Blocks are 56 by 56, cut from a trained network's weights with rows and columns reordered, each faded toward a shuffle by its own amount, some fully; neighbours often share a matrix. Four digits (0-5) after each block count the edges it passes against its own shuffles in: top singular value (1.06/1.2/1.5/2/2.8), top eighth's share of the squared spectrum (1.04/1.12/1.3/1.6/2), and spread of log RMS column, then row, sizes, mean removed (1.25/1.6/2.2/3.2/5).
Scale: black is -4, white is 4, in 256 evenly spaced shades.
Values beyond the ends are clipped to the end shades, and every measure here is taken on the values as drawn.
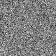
0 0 1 0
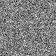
0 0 0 0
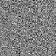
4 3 2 2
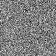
0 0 0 0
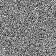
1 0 0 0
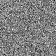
0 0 0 0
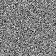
0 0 0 0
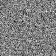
2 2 0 0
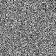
2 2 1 0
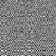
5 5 2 3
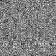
3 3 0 1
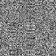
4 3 1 2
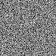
0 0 0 0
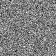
0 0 0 0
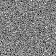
1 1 0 0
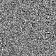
2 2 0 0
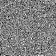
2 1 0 0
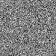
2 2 0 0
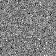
1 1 0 0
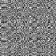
4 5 2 3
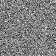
1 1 0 0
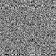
4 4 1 2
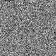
1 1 0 0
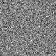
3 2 0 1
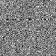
3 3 0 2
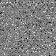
3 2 0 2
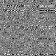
4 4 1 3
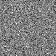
2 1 0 0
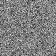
0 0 0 0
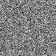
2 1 0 0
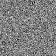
1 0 0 0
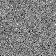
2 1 0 0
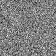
2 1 0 0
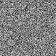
3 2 0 1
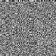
4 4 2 2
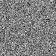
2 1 0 0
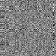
4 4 2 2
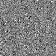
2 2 0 0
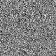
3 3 1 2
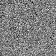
1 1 0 0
